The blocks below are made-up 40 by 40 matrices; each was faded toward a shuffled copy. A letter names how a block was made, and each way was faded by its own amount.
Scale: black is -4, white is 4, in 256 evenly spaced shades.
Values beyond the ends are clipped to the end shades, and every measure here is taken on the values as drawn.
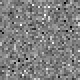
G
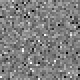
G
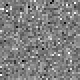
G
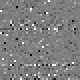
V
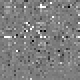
V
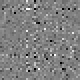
V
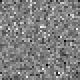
G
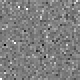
G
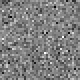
G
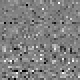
V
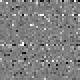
V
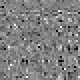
V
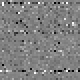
V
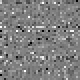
V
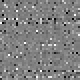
V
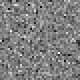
G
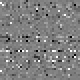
V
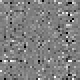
V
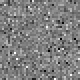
G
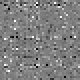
V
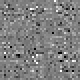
V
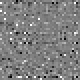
V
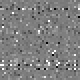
V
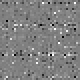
V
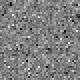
G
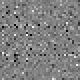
V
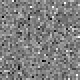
G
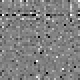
V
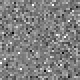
G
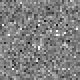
G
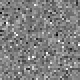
G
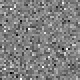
G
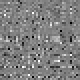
V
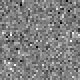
G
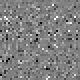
V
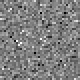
G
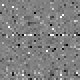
V
